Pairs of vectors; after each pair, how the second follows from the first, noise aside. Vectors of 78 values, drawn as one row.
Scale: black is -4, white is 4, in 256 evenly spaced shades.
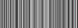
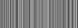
shrunk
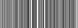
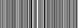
sign-scrambled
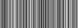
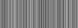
shrunk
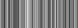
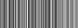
sign-scrambled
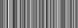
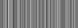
shrunk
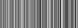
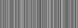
shrunk
